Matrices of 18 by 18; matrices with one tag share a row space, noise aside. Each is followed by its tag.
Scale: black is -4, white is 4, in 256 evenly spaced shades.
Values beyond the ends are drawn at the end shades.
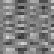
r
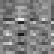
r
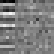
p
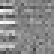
p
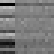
p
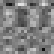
r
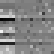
p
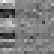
p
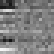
p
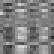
r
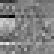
p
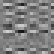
r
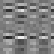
r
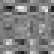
r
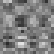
r
